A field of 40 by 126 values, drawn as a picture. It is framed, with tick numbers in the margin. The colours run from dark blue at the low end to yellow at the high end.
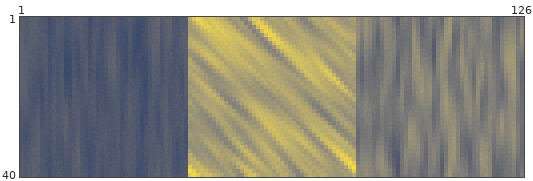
It is made of 1 by 3 panels. Panel 1,1: low, streaked downward, faint in contrast. Panel 1,2: high, slanting down to the right. Panel 1,3: middling, streaked downward.
